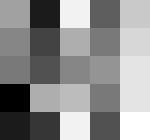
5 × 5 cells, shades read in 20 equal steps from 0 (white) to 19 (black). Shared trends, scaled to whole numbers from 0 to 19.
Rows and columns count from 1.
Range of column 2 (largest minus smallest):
11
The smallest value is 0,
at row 5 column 5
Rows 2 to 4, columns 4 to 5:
10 3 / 8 2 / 10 2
